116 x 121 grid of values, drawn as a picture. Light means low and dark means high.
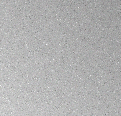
Grain: fine. Slope: up to the top right. Stripes: none. Odd rows or columns: none. Mirror symmetry: none. Average level on the scale: 30%.
